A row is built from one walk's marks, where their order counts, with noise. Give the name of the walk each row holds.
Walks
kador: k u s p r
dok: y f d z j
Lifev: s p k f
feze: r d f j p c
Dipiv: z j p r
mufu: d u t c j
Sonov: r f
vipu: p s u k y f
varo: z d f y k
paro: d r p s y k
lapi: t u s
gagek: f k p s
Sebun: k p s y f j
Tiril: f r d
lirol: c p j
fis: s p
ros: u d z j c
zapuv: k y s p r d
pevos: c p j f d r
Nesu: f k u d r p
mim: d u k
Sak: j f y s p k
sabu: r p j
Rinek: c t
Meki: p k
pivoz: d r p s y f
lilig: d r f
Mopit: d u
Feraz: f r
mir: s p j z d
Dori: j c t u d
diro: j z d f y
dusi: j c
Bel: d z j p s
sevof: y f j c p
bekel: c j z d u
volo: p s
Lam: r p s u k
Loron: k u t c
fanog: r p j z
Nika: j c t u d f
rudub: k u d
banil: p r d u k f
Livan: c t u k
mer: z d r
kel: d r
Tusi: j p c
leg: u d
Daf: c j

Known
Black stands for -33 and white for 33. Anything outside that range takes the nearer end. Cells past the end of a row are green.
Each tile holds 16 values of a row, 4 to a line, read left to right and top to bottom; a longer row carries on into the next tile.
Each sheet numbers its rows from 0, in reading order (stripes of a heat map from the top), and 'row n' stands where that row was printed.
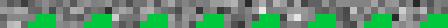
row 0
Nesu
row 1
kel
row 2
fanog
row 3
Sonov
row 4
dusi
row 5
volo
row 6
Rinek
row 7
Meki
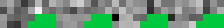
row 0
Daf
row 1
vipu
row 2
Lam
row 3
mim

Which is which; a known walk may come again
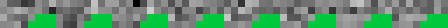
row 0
Dipiv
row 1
mufu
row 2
sevof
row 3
Tiril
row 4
mer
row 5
pevos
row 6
vipu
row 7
Lifev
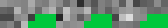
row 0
Loron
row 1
Meki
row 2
volo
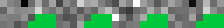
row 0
Tusi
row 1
Dori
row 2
diro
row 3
feze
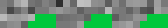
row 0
pivoz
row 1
leg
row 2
banil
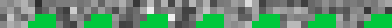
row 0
paro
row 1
Rinek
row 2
Daf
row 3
dok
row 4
varo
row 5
Nesu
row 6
Sonov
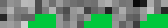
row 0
mim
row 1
Feraz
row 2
sabu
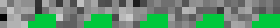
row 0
Lam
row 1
mir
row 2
fis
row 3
kel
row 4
zapuv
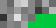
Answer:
lapi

